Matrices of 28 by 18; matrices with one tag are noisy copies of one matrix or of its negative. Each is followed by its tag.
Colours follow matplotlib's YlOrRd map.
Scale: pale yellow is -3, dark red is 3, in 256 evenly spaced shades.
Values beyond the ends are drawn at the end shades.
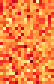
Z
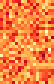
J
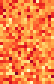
Z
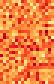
J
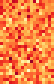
Z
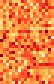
J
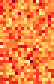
Z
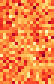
J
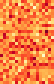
J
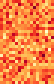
J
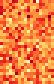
Z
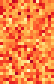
Z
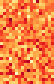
Z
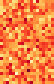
Z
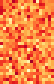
Z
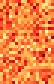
J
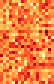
J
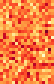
J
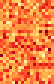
J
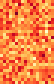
J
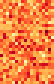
J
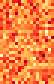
J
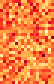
J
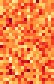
Z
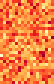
J
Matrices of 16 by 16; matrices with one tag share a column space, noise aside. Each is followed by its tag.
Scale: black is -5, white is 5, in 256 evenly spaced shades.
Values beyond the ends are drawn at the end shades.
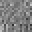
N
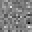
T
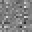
T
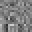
N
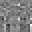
N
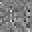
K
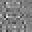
T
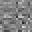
T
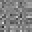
T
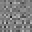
T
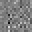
T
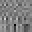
N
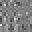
N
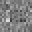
K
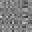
T
